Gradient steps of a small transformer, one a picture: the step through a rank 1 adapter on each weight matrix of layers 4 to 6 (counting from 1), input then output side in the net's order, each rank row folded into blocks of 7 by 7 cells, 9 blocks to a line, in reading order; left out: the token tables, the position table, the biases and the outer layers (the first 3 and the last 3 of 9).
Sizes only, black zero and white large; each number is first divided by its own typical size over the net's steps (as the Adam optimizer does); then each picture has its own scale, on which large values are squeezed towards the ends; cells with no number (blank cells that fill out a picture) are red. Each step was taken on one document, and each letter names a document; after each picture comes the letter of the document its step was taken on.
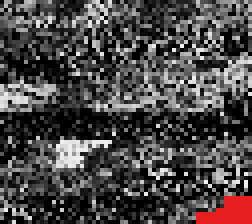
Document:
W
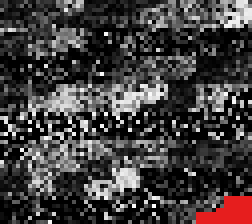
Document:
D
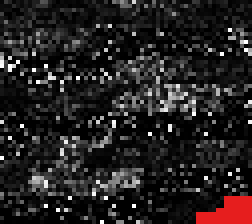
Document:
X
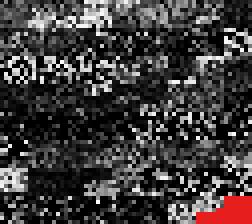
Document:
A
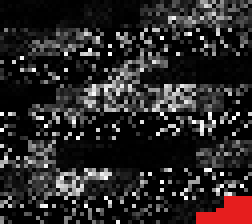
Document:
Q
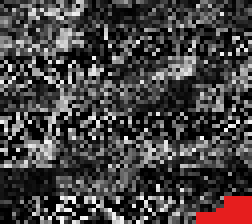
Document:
D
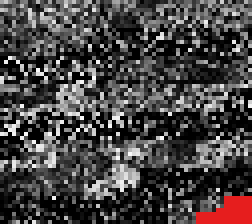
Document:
D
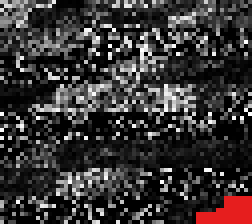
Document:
Q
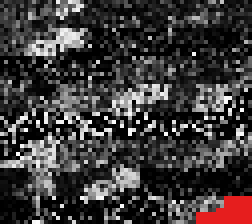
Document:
D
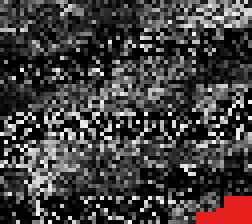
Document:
D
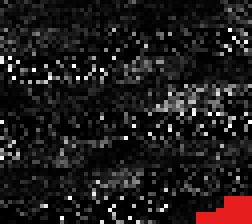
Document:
X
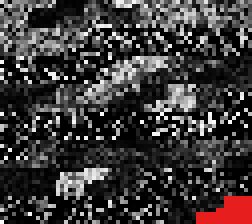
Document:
Q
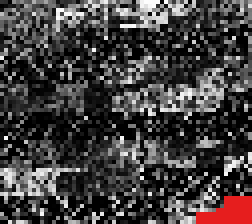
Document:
A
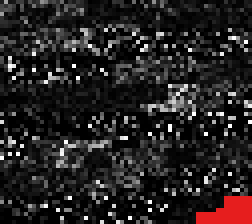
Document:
X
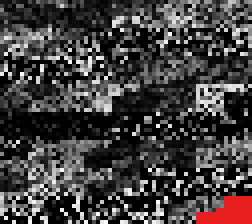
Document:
W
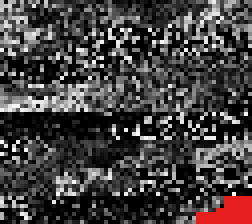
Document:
W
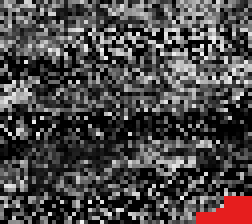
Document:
W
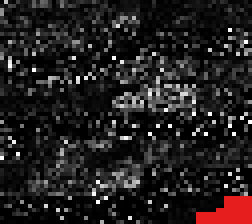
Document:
X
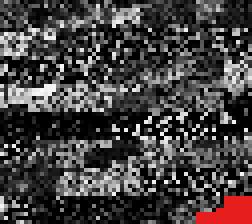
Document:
W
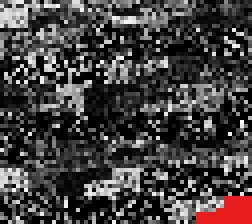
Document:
A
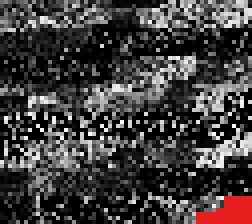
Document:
D
